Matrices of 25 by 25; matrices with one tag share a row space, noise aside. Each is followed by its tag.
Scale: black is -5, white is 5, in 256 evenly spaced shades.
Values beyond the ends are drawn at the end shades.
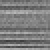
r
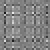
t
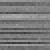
r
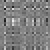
t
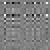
t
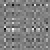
t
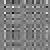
t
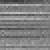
r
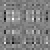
t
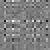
t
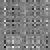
t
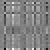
t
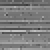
r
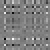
t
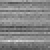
r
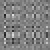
t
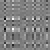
t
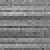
r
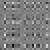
t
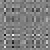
t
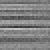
r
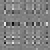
t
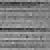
r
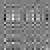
t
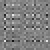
t
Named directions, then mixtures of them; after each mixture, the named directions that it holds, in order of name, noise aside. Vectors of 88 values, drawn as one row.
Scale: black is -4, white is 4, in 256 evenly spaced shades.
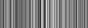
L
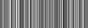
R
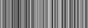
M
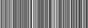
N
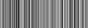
M, R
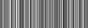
R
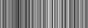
L, M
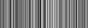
L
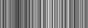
L, M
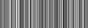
R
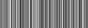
N, R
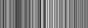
L, M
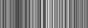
L, M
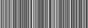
N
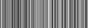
M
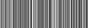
N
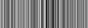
L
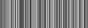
L, R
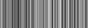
M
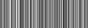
R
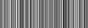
R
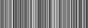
L, N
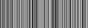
N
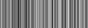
M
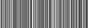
N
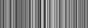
L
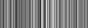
L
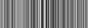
L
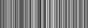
L, R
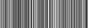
M, N
